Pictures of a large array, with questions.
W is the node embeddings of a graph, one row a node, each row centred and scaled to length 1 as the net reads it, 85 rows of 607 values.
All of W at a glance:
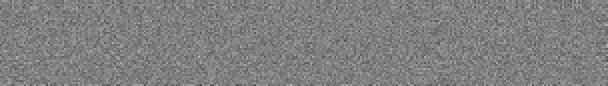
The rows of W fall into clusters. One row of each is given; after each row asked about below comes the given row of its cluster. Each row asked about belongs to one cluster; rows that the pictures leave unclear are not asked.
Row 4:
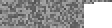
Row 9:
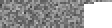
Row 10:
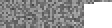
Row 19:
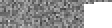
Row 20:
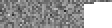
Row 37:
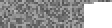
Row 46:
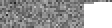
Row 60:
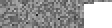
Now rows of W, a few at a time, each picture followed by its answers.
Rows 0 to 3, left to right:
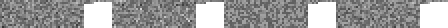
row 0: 9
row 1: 4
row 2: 10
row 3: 9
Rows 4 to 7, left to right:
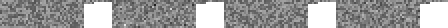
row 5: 20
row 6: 9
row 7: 9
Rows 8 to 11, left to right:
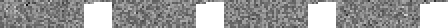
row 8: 37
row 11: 37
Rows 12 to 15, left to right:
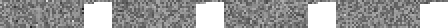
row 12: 10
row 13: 46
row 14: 9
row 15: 20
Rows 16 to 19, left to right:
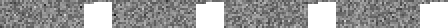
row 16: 46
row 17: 20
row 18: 60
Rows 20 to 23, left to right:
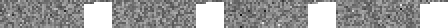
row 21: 20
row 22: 46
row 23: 4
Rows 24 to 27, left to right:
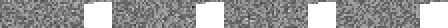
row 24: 9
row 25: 46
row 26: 10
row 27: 60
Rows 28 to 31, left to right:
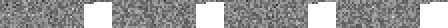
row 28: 20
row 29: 4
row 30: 10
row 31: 10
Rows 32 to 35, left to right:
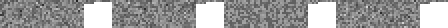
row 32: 20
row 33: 4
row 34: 10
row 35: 20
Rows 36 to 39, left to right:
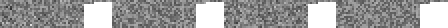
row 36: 19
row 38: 19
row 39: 60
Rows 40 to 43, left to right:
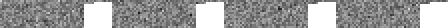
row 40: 10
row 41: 60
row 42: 20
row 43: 20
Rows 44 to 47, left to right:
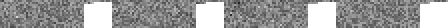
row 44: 37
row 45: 60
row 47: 37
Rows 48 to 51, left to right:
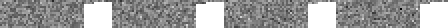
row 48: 4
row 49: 9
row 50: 37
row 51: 4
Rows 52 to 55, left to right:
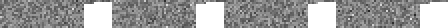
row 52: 20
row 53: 4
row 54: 37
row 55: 60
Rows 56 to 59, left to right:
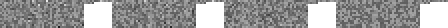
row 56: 10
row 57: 10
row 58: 19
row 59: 10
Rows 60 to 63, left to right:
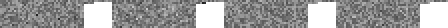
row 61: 9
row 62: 37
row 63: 37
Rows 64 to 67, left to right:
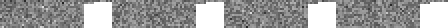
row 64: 46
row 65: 19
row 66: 60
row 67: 4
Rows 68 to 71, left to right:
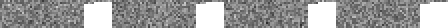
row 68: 9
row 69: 46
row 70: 9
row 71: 37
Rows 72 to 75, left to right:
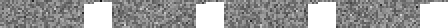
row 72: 10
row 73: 9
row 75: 46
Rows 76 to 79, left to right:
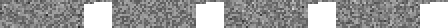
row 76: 9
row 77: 60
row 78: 60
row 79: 10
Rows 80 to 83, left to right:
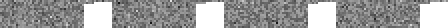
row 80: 19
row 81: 46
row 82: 10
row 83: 19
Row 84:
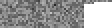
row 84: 4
